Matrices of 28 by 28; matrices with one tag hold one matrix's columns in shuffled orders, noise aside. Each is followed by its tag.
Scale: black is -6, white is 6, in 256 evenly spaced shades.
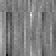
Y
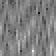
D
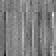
Y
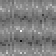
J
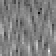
D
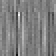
Y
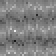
J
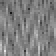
D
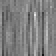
Y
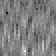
D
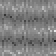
J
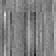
Y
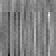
Y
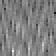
D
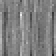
Y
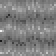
J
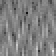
D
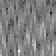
D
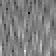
D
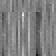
Y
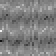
J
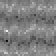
J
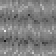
J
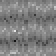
J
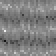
J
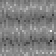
J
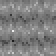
J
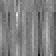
Y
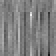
Y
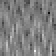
D
